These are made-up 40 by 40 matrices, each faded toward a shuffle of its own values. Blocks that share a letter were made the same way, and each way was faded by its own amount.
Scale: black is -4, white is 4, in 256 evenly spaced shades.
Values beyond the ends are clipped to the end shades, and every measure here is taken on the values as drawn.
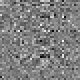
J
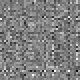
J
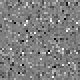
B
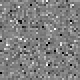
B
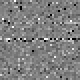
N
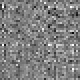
J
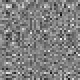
J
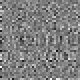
J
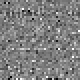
N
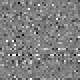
N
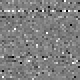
N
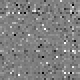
B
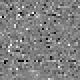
B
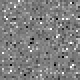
B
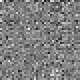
J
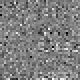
N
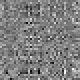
J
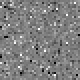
B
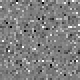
B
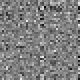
J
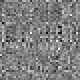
J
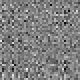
J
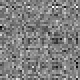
J
